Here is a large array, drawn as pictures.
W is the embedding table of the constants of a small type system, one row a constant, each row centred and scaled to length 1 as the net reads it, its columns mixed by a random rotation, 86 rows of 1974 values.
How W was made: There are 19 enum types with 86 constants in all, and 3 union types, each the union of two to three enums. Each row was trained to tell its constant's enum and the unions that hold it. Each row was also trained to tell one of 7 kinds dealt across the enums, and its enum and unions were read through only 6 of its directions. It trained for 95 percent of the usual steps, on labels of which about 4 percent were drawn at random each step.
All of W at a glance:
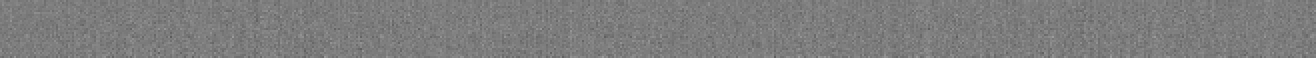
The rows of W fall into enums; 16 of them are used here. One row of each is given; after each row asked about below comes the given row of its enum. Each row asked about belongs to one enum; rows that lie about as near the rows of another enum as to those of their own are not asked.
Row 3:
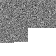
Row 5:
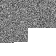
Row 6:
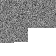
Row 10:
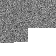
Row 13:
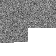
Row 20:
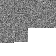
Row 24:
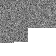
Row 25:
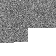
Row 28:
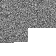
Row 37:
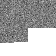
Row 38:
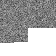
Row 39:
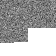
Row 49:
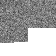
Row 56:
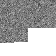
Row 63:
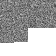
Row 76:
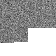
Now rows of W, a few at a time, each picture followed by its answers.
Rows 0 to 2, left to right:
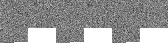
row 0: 13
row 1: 49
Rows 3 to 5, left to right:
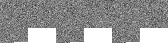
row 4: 20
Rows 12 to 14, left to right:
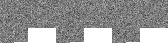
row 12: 20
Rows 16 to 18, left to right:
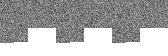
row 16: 38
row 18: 76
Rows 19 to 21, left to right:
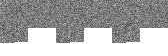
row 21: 5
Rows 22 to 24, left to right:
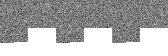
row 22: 13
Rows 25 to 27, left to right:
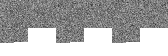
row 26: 3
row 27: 49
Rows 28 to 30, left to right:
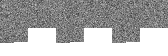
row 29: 13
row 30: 3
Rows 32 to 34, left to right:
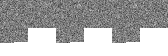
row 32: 38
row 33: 3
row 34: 3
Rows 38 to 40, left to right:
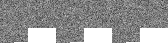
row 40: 20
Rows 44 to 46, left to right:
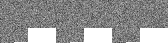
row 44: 5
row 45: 38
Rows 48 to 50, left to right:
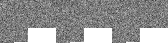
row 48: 28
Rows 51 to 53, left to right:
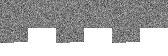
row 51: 76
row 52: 76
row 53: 56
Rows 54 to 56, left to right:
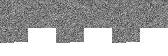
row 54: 56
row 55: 20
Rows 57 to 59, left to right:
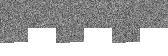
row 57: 56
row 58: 28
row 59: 10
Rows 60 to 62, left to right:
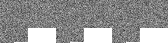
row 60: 25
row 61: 56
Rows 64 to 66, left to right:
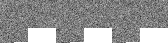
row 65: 13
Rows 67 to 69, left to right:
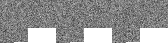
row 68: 28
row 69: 10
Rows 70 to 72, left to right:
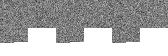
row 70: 38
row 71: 13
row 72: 76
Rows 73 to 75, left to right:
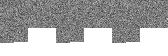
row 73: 49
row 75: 63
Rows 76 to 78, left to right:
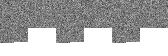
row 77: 20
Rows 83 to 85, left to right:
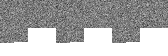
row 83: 56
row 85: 28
